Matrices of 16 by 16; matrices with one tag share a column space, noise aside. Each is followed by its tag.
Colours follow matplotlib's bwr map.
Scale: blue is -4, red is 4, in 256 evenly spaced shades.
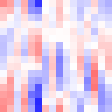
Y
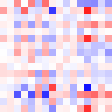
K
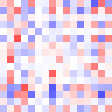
K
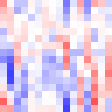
Y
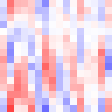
Y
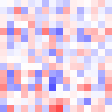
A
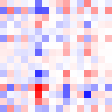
K
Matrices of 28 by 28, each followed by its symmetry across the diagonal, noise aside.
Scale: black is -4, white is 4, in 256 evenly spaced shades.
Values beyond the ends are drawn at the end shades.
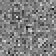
symmetric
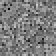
symmetric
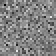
symmetric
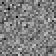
symmetric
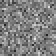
neither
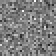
neither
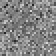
symmetric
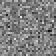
neither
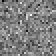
neither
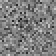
symmetric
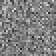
neither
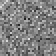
symmetric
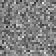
neither
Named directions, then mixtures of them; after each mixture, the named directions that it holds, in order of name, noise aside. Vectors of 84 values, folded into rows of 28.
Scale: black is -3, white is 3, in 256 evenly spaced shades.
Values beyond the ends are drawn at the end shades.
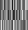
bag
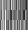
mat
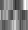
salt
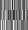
bag, mat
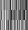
mat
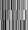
mat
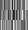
bag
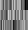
bag, salt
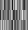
bag, salt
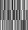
bag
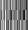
mat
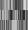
mat, salt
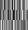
bag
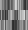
mat, salt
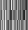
mat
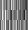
mat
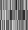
mat, salt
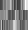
bag, salt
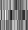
mat, salt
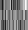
mat, salt
